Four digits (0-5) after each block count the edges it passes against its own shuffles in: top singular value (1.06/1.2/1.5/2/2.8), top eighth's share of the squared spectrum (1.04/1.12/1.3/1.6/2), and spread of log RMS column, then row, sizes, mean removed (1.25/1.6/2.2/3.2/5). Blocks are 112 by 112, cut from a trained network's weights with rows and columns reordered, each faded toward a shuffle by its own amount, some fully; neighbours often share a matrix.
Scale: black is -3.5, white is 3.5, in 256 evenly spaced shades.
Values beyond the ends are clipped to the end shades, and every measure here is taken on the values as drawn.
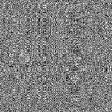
4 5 3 2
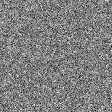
0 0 0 0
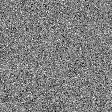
0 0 0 0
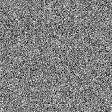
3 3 1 1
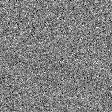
1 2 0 0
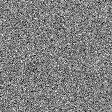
0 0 0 0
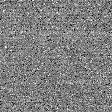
2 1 1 0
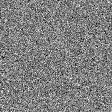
2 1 0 0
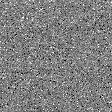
0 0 0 0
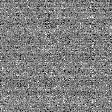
3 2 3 0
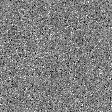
0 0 0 0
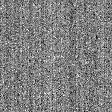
3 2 0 1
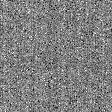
2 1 0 0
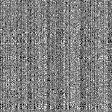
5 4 2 3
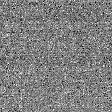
2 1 1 0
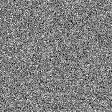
0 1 0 0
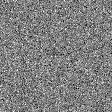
1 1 0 0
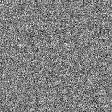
2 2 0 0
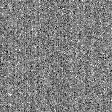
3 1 0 1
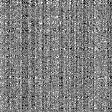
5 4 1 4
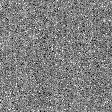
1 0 0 0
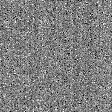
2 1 0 0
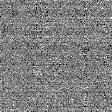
3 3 3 0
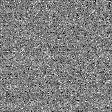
2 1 1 0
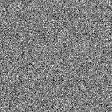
3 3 1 1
